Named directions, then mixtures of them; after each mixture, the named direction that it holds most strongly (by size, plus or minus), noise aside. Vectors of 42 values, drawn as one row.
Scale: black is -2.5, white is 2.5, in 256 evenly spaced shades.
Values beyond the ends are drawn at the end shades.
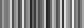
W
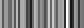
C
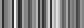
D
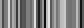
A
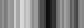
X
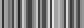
D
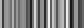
C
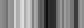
X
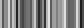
A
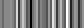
C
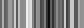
C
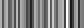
C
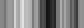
X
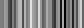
W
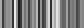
D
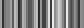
D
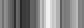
X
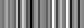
C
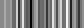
C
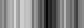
X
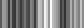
X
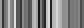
D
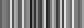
W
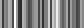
D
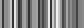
D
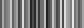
W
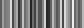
W
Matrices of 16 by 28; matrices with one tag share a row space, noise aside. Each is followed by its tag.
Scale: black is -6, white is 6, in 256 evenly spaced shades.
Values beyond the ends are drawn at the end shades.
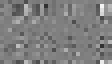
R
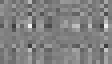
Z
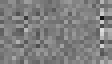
R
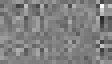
R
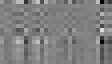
R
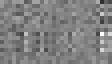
R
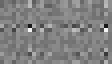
Z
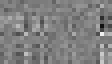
R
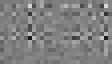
Z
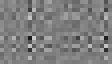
Z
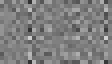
Z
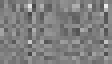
Z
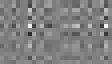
Z
